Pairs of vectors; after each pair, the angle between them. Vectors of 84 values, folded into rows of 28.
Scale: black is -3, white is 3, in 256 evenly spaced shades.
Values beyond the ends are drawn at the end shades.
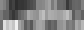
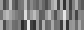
orthogonal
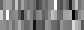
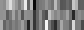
partly aligned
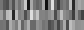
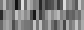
orthogonal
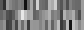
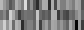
partly opposed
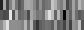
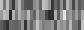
nearly opposite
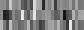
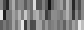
orthogonal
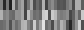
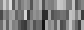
nearly opposite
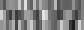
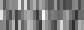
nearly parallel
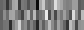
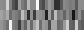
nearly opposite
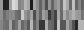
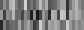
orthogonal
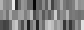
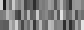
partly aligned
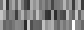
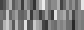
partly opposed
